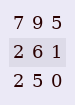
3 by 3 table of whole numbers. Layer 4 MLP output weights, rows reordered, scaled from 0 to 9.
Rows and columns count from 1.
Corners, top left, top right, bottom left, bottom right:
7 5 2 0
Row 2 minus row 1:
-5 -3 -4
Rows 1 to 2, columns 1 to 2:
7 9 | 2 6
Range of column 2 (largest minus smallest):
4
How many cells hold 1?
1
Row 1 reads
7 9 5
